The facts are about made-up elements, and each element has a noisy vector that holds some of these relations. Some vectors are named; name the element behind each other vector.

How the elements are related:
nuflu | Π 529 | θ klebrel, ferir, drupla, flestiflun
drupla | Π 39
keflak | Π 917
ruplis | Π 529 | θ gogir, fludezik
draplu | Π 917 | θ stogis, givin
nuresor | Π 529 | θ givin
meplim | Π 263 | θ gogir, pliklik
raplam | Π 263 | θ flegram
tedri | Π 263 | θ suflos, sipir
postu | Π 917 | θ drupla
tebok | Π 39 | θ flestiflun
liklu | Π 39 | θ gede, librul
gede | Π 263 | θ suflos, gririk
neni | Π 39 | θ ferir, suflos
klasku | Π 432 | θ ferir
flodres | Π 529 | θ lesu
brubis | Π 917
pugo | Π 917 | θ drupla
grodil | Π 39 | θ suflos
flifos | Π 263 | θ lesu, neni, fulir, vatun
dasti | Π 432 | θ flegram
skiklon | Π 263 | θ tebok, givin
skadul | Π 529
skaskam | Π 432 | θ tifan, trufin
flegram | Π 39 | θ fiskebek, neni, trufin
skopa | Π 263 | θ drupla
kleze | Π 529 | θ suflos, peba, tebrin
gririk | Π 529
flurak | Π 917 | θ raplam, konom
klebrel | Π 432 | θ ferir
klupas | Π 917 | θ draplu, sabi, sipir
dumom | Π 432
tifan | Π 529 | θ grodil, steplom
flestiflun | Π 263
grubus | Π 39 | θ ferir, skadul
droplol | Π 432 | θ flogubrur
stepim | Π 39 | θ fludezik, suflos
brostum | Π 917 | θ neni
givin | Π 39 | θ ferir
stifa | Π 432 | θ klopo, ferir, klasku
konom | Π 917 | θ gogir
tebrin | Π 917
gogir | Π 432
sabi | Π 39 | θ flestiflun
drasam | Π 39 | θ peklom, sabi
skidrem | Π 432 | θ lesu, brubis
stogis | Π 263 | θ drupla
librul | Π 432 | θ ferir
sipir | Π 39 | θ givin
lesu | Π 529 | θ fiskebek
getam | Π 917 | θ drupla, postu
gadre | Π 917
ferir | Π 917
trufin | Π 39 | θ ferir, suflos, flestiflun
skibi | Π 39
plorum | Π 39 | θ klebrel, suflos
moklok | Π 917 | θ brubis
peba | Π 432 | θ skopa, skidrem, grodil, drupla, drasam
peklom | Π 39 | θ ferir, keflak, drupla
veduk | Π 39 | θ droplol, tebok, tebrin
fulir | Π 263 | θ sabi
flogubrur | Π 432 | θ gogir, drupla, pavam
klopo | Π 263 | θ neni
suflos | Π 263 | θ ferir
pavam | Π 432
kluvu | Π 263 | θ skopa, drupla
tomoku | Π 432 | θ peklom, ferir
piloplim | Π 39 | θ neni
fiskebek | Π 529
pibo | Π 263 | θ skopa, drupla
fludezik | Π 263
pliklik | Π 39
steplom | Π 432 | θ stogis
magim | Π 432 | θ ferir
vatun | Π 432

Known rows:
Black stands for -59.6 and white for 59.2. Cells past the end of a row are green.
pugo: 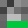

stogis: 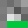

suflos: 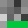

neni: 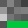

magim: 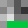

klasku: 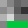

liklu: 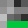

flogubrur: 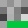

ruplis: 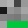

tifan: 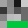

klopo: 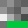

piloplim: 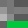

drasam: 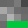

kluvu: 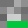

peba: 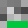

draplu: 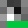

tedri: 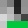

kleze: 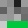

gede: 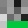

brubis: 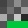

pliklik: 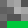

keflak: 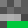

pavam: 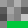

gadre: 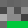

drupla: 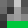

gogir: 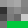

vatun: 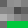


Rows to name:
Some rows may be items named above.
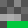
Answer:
keflak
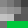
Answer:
grubus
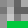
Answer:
dasti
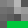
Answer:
pliklik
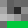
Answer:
flestiflun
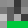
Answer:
suflos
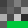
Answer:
brubis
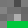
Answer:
grodil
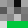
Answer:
kleze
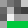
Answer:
steplom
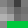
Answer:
trufin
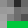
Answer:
plorum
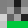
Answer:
gede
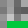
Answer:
dasti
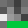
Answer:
brostum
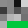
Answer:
tifan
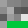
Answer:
droplol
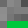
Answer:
skibi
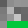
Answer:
skidrem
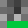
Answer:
tebrin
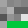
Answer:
droplol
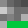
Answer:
veduk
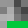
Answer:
librul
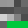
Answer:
skadul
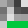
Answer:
skaskam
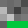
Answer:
sabi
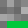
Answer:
raplam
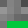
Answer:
skibi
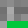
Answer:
dumom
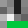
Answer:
nuresor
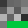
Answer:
moklok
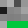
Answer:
ruplis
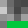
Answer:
tebok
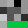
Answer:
gririk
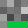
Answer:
fludezik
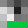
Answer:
skiklon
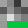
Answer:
nuflu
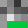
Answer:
nuflu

